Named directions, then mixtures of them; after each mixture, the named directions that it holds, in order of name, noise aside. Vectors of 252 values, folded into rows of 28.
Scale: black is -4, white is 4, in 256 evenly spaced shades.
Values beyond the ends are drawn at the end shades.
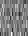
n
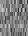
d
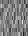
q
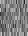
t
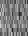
d, n, t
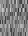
d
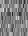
d, n, t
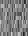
n, q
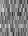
d, n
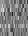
d, n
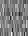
n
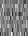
n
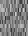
d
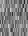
d, n, t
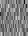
q, t
